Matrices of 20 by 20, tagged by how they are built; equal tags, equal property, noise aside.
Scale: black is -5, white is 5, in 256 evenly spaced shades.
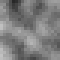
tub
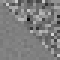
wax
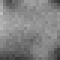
tub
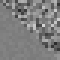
wax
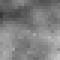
tub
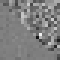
wax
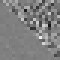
wax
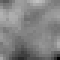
tub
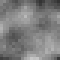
tub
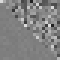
wax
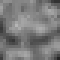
tub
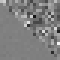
wax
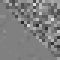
wax
